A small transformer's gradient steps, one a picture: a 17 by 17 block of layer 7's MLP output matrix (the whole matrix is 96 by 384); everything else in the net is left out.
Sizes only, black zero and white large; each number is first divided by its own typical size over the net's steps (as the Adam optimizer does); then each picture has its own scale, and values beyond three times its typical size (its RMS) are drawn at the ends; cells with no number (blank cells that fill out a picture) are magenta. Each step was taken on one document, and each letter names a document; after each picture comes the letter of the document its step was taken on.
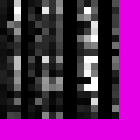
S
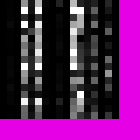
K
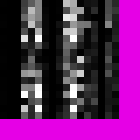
K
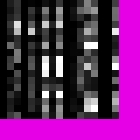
S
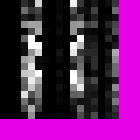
K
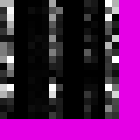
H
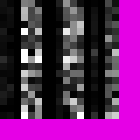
K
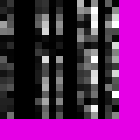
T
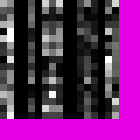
H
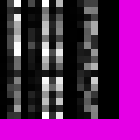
S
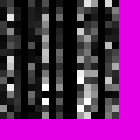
T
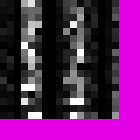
K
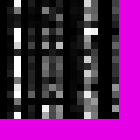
S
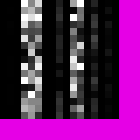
K
